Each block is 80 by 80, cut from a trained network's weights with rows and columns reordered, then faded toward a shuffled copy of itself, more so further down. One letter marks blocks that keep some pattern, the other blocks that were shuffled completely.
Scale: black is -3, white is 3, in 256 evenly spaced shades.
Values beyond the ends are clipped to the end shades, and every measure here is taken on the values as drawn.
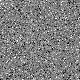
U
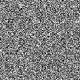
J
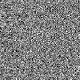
J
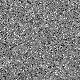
U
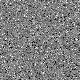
U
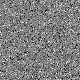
U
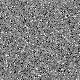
U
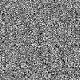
J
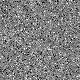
U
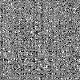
J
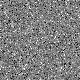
U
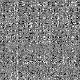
J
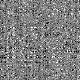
J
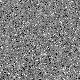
U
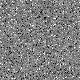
U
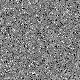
U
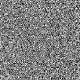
J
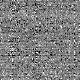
J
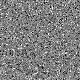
U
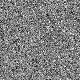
U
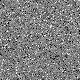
U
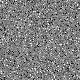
U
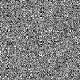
J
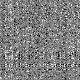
J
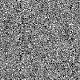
J
